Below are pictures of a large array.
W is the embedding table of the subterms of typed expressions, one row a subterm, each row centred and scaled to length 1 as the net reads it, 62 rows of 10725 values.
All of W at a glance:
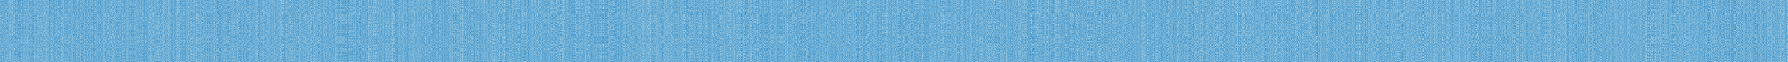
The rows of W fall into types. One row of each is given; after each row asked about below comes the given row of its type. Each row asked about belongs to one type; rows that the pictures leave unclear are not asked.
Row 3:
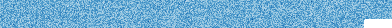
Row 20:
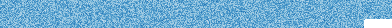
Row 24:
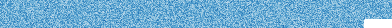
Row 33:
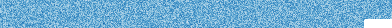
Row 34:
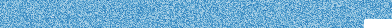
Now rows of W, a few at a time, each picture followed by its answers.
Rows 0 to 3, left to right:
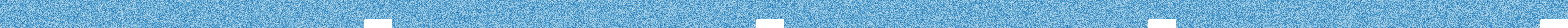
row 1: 3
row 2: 24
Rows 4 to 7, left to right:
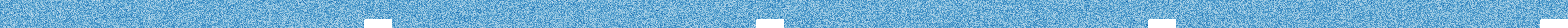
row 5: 3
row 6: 34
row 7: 34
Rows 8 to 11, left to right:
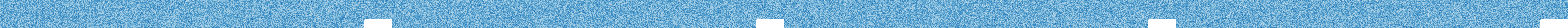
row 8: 3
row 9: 24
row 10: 24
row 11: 24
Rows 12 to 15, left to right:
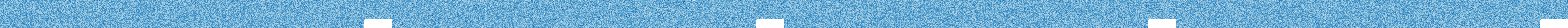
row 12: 34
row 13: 20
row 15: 20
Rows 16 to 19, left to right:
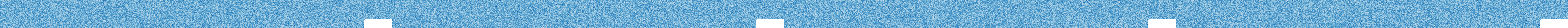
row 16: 20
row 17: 34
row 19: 34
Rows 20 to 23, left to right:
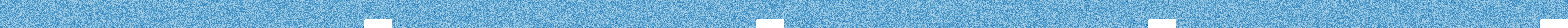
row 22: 34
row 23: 33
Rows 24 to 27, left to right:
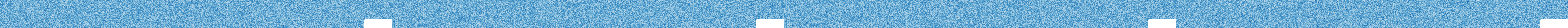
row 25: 33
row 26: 33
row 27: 20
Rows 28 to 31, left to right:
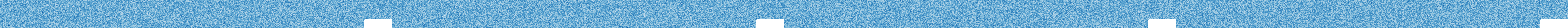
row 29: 24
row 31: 34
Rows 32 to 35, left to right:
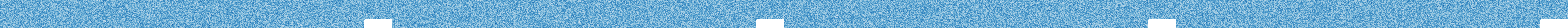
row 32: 20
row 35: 34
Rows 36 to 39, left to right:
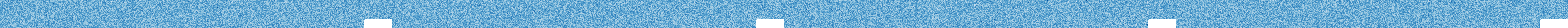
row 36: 24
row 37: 24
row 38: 24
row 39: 33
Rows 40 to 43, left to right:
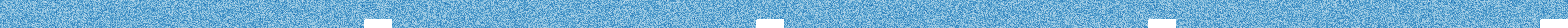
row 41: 24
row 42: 24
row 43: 33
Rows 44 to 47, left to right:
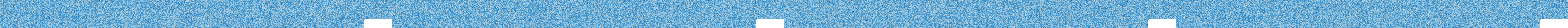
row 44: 3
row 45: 34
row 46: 33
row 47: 3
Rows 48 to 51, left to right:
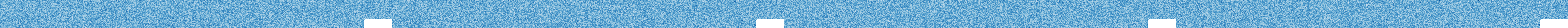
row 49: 34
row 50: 33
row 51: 24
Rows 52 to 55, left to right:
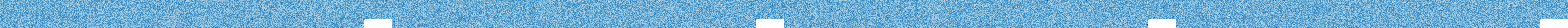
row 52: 3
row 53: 33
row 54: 24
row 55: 34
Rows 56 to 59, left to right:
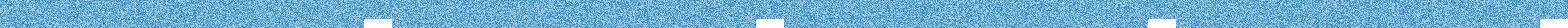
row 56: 33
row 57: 33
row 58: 34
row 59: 33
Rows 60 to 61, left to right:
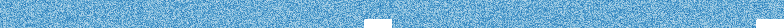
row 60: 33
